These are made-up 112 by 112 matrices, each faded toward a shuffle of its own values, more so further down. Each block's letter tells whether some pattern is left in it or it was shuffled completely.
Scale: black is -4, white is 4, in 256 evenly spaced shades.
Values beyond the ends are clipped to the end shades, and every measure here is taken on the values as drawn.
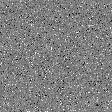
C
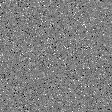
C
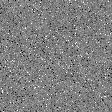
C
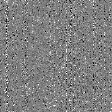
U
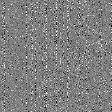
U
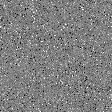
C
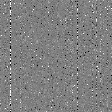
U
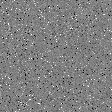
C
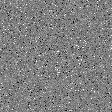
C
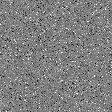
C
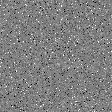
C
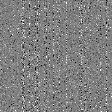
U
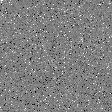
C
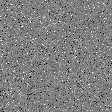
C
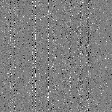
U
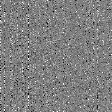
U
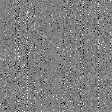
U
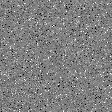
C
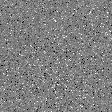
C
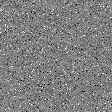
C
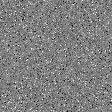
C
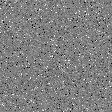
C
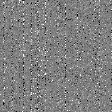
U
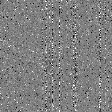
U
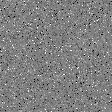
C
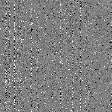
U
